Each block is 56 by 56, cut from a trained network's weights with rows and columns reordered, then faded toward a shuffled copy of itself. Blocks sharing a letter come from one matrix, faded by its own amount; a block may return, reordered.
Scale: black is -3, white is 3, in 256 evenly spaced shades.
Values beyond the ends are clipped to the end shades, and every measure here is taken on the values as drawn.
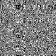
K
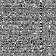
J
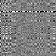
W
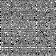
J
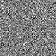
K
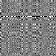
W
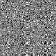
K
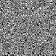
K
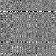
W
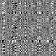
W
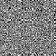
K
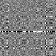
W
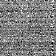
J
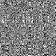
K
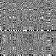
W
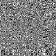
K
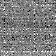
J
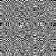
W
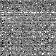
J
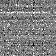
J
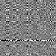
W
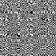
W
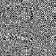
K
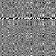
W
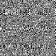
K
